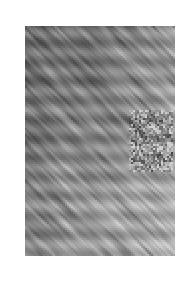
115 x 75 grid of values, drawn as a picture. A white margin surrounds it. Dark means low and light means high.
The field climbs toward the bottom right. No single row or column stands out from its neighbours. The histogram is bell-shaped. An odd patch, rougher than its surroundings, sits in the middle right. The ninth with the lowest average is the top left. Horizontal stripes repeat 12 times down the table.
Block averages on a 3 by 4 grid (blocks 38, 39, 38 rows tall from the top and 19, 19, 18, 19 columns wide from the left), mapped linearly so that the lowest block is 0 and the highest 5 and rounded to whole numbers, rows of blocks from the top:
0 0 2 3
1 2 2 3
2 3 4 5
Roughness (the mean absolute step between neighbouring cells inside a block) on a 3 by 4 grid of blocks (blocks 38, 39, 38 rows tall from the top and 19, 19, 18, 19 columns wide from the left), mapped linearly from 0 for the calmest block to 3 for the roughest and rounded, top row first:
0 0 0 0 / 0 0 1 3 / 0 0 0 0
